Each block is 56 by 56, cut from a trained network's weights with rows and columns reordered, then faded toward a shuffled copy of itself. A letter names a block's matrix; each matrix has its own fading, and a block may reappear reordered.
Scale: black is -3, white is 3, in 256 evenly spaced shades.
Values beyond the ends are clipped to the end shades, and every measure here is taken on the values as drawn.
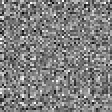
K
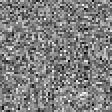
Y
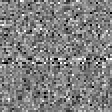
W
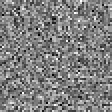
Y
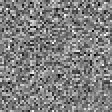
Y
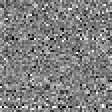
W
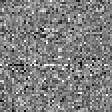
W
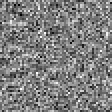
Y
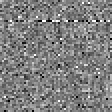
W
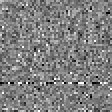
W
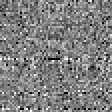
W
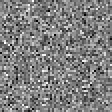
Y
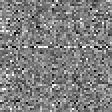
W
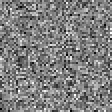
Y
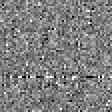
W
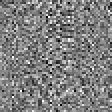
K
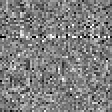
W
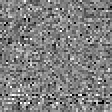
W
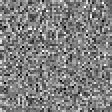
Y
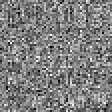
Y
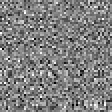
K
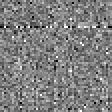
W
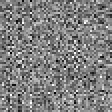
K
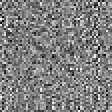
K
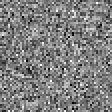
Y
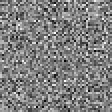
K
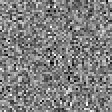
Y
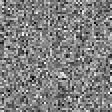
Y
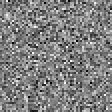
Y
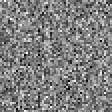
Y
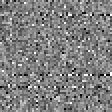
W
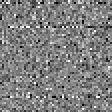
W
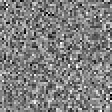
Y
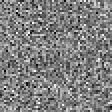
Y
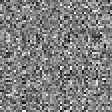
K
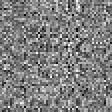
K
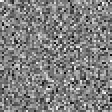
Y
